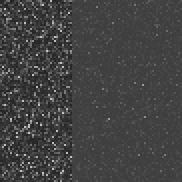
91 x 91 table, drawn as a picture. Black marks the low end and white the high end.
The values are skewed, with a long tail toward high values. Neither half mirrors the other. No regular stripes run through it. There is no overall slope. Fine speckle covers the field. A vertical seam about 40% of the way across splits the table, and the right part is calmer.
